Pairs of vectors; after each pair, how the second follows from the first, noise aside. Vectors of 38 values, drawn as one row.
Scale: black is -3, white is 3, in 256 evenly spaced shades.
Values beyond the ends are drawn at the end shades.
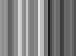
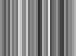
sign-scrambled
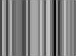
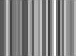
sign-scrambled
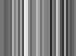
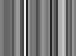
sign-scrambled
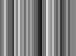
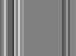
partly zeroed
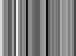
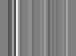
partly zeroed
